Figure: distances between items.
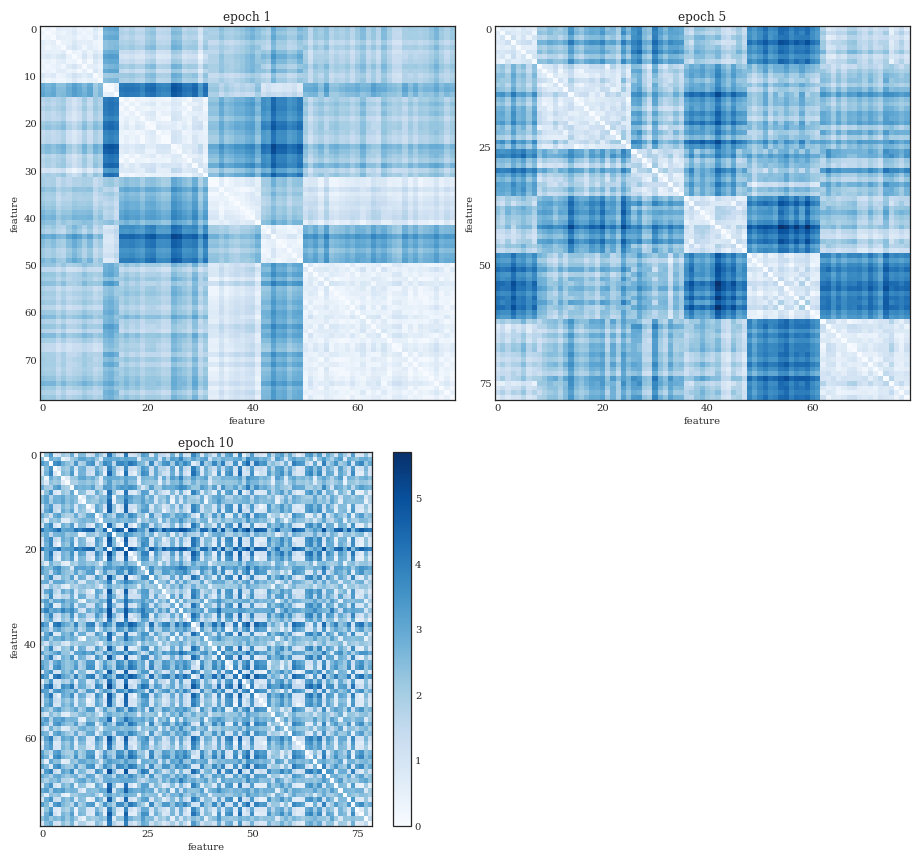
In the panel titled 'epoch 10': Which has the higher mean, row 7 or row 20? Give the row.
20
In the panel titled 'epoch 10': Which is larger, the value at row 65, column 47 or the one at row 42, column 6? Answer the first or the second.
the first
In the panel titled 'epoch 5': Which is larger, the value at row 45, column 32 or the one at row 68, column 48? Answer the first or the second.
the second
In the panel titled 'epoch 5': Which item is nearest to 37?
45
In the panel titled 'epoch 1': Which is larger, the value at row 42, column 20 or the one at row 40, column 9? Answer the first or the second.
the first
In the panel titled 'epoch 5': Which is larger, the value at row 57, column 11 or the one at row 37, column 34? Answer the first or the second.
the second
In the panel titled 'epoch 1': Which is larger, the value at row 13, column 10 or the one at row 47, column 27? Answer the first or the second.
the second
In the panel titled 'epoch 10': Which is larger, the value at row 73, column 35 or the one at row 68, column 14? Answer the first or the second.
the second
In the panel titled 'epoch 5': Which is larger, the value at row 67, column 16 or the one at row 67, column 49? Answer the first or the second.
the second
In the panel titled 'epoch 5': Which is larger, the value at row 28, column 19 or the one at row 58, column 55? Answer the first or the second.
the first
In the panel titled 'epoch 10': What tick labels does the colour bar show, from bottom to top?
0, 1, 2, 3, 4, 5
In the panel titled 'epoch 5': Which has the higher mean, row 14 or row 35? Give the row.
14
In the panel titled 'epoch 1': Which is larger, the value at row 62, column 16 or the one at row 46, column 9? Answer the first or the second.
the second
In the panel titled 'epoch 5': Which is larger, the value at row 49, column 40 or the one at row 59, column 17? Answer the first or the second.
the first
